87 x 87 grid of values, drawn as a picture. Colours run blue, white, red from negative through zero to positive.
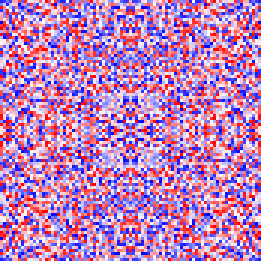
Mirror symmetry: left to right and top to bottom. Seam: none. Histogram: flat. Stripes: none.
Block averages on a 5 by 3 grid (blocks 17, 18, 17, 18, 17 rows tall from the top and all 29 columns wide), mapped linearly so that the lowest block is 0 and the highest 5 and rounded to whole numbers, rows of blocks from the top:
3 0 3 / 2 1 2 / 5 2 5 / 2 1 2 / 3 0 3
